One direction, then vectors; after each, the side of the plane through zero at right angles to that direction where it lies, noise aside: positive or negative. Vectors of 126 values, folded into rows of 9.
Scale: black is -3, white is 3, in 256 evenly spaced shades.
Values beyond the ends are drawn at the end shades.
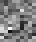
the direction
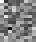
negative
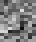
positive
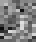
negative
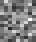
negative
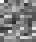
negative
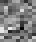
positive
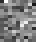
negative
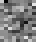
positive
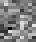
negative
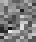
negative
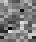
negative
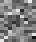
negative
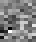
negative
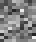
positive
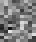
negative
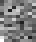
positive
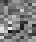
positive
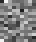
negative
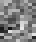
negative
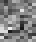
positive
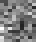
positive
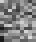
negative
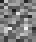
positive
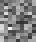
positive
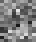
negative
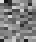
positive
